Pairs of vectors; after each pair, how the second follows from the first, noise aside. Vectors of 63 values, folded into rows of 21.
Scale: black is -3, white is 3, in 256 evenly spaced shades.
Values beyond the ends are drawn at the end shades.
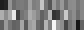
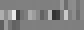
partly zeroed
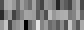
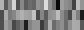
reversed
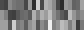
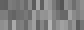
shrunk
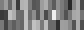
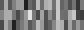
reversed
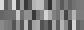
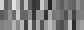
sign-scrambled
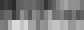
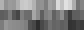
reversed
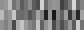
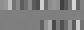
partly zeroed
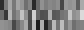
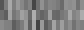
shrunk
